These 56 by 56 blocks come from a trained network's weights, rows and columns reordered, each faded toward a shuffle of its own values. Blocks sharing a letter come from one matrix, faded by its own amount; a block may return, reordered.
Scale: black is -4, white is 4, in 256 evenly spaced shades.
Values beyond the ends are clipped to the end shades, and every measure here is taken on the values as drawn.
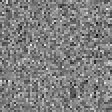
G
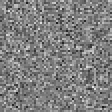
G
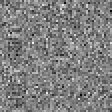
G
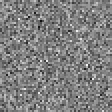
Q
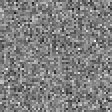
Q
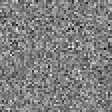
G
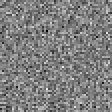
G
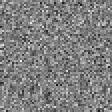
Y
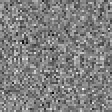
G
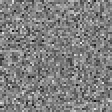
Y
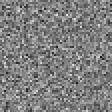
G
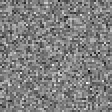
Q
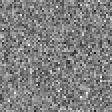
Q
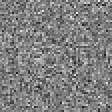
G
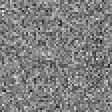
Y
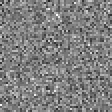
Y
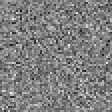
G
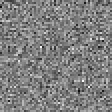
G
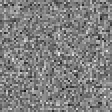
Q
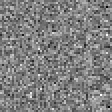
G
